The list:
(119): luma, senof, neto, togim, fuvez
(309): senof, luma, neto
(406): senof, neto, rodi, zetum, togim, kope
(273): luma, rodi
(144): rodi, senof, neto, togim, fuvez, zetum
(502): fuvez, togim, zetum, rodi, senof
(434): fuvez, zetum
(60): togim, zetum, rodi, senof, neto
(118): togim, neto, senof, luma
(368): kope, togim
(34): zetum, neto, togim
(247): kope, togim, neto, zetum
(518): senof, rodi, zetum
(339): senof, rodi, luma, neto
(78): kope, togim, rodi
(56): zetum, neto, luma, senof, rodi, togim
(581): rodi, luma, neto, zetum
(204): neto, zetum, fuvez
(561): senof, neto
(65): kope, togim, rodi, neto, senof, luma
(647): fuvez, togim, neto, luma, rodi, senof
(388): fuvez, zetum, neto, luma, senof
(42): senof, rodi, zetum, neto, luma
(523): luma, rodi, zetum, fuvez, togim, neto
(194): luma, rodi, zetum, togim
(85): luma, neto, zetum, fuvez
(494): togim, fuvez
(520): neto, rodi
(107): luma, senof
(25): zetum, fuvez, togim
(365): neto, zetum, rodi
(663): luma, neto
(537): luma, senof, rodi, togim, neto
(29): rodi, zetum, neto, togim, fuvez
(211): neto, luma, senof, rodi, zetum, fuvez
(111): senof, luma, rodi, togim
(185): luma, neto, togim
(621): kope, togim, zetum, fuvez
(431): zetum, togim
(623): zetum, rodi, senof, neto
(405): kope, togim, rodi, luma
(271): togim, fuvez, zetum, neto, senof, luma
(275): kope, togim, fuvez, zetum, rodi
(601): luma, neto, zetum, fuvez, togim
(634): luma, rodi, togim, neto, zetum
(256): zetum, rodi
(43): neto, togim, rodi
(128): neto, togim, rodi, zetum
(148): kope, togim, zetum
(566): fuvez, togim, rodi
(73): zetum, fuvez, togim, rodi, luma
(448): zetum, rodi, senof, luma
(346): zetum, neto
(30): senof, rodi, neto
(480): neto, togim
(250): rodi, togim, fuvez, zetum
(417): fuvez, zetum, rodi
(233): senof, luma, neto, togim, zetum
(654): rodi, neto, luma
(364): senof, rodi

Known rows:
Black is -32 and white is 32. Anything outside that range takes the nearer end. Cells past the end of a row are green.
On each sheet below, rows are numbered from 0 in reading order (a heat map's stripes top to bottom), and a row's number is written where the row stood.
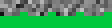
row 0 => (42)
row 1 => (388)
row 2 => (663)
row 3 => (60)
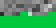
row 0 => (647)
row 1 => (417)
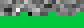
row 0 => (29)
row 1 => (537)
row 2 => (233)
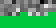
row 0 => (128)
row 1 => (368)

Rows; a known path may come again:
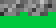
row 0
(581)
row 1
(211)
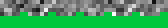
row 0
(118)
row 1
(29)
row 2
(365)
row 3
(364)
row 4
(250)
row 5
(34)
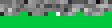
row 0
(273)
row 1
(647)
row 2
(431)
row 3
(78)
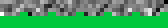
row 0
(502)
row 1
(42)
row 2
(85)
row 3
(663)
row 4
(144)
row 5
(107)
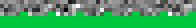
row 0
(601)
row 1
(417)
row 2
(621)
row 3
(128)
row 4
(60)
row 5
(56)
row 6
(434)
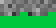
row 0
(119)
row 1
(185)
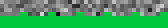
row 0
(233)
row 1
(634)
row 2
(537)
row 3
(388)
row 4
(271)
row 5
(566)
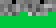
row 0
(480)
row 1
(247)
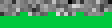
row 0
(43)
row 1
(204)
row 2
(368)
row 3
(448)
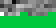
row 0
(148)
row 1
(623)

